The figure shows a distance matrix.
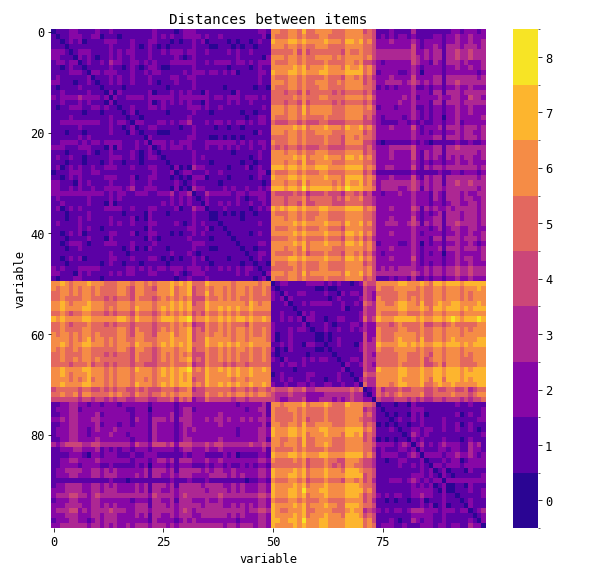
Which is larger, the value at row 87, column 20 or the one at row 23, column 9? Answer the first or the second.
the first
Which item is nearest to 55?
67
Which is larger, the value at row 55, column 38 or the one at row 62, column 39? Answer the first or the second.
the first
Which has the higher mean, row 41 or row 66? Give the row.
66
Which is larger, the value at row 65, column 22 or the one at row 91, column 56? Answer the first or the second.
the second
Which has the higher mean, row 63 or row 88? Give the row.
63
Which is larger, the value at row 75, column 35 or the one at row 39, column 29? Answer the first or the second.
the first
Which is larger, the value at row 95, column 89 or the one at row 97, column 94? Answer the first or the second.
the first
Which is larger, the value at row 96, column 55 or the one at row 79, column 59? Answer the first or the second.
the first
